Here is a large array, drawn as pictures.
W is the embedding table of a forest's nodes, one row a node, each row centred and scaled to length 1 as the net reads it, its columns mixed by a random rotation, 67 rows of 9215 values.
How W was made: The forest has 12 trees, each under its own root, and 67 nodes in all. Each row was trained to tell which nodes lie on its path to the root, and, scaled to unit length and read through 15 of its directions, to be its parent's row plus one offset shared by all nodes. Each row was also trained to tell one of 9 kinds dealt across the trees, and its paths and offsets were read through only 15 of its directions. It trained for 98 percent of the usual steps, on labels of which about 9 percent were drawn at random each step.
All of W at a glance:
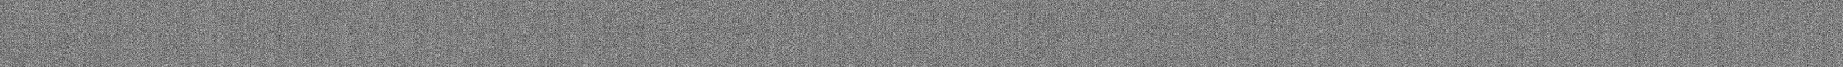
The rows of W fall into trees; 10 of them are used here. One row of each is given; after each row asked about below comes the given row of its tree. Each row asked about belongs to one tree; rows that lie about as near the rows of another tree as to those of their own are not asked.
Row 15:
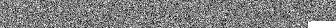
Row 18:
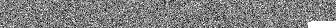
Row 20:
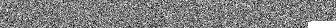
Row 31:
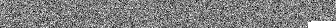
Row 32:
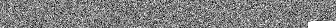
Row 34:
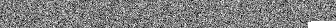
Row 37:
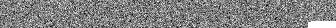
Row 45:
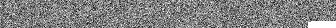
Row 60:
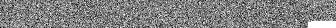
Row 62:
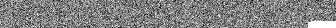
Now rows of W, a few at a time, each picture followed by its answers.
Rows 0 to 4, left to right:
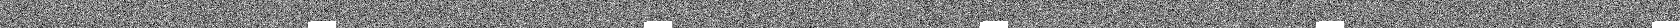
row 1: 34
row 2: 45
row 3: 45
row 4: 32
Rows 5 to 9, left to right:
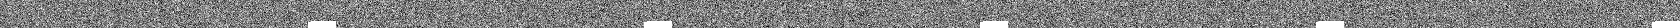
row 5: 45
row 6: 37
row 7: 45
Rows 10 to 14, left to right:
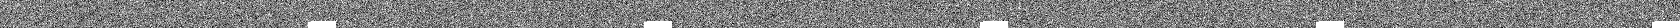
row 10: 60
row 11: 60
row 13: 32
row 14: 32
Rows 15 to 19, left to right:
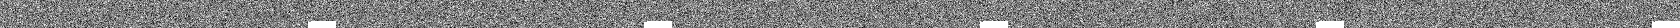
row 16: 60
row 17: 15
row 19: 15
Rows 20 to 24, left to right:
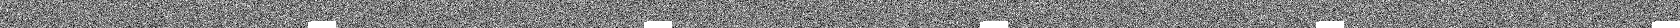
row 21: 18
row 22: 20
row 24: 15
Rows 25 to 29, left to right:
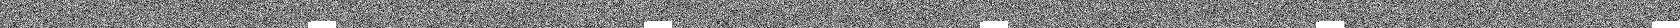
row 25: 31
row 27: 18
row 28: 62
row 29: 32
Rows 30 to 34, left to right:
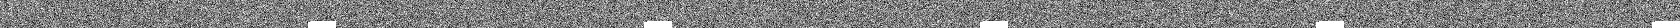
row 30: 32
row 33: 60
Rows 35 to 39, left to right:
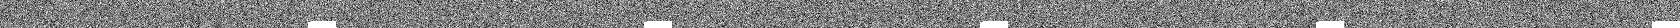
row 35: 20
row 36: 20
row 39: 15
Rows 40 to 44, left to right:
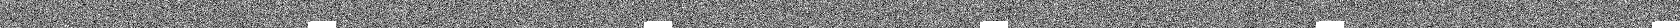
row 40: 20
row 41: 45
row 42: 32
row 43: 34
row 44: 18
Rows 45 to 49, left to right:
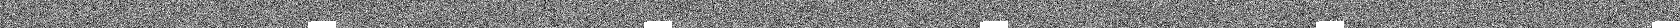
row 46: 18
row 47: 18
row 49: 31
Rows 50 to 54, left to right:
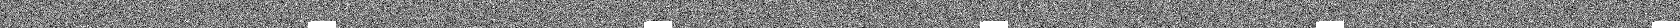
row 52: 15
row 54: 45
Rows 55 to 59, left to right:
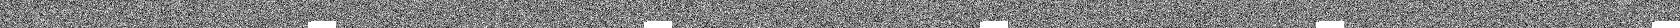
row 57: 32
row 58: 37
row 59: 20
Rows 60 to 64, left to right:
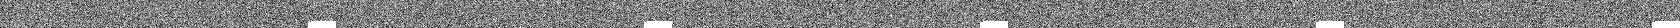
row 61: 34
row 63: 45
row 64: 37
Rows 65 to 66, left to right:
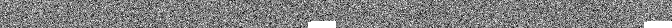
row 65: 37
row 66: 60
